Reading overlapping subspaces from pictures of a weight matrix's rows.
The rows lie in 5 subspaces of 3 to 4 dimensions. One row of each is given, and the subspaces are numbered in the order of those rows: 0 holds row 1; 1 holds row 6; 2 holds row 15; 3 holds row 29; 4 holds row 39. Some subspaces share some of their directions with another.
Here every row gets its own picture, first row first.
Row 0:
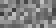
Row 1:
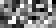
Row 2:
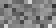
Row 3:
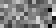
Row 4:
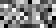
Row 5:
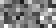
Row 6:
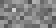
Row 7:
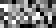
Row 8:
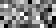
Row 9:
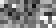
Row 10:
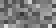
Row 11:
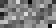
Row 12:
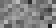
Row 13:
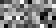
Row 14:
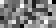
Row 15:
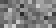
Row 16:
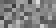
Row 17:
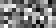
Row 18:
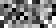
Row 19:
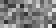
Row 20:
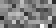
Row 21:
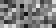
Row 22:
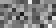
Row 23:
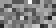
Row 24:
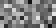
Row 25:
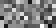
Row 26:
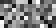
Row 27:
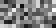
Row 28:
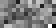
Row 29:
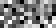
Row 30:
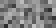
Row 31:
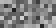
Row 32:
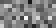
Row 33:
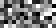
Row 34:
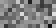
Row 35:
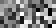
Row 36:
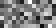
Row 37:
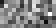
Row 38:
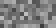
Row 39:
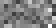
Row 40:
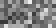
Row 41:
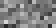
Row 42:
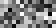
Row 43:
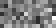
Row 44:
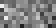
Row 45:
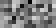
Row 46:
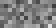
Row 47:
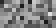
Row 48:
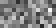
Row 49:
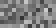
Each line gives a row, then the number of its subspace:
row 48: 2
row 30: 1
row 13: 2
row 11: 4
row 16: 4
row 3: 4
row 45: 0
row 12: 4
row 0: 2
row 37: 0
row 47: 0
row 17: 1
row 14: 0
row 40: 2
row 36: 0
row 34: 2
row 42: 2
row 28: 4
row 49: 2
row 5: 2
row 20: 0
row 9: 0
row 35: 2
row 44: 1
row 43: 4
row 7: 1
